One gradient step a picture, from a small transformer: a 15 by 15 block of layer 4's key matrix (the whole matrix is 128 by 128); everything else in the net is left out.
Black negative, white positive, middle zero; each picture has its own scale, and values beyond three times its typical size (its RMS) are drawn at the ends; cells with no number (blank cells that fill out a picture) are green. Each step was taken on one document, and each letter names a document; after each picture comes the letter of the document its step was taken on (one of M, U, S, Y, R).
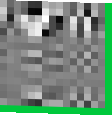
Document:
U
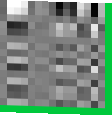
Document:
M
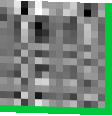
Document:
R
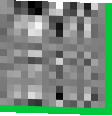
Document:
U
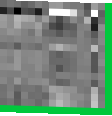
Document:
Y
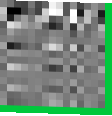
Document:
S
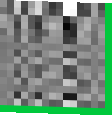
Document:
R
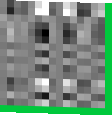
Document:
R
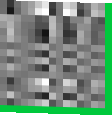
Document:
R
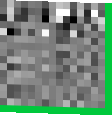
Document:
U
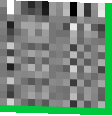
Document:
M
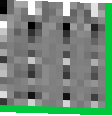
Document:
R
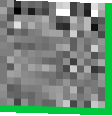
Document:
S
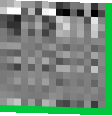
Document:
Y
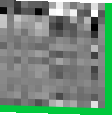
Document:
Y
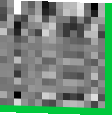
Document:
R
